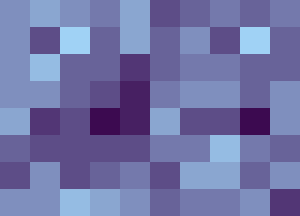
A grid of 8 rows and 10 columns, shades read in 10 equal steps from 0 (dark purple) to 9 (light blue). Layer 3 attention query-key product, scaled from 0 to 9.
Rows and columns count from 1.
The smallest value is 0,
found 2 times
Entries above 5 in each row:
4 5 2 5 3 1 4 6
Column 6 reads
3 4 4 5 7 5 3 4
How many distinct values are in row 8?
6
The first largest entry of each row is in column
2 3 2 1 1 8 7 3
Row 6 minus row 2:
-2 0 -6 -1 -4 1 -1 5 -4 0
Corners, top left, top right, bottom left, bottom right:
6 5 6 2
